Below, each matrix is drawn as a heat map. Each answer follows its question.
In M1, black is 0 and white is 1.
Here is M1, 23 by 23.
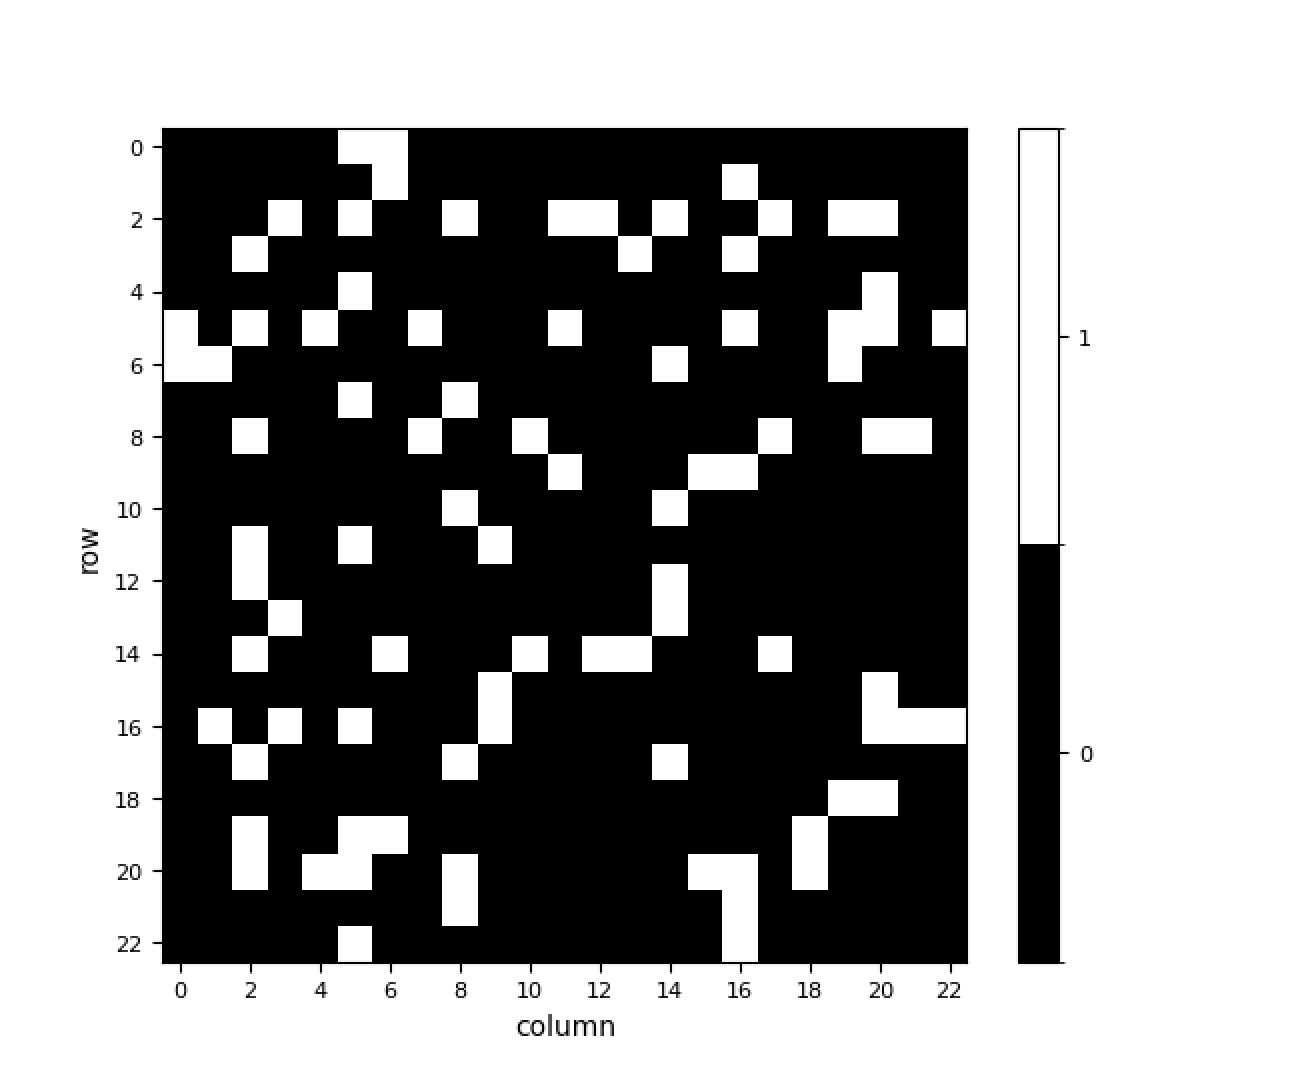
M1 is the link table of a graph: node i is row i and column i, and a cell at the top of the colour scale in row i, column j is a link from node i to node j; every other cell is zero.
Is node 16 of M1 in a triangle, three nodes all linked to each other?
yes
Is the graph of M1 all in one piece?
yes
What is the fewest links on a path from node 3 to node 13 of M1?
1
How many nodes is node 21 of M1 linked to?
2
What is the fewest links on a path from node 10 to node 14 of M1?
1
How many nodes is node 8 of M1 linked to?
6
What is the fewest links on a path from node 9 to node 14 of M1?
3
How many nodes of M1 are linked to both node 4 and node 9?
0
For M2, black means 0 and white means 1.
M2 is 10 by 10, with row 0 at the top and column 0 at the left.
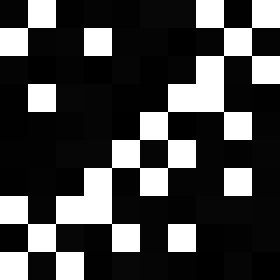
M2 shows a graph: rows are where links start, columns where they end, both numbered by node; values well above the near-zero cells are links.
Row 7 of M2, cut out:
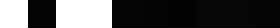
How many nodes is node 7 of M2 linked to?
3
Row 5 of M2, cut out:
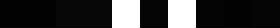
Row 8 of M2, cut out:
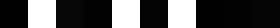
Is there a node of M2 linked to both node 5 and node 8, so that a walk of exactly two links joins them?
yes
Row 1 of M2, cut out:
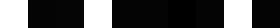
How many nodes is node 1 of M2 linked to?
3
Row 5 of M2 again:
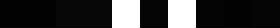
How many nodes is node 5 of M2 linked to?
2
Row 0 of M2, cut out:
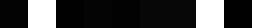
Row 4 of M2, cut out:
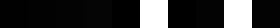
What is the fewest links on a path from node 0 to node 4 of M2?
3
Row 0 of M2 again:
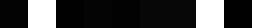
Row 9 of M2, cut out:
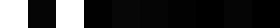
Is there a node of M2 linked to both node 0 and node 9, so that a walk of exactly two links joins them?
no
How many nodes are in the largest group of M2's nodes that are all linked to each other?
2
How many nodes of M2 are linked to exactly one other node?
0
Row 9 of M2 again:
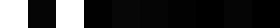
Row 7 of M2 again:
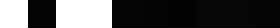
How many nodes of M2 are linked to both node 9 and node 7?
2
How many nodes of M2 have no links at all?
0
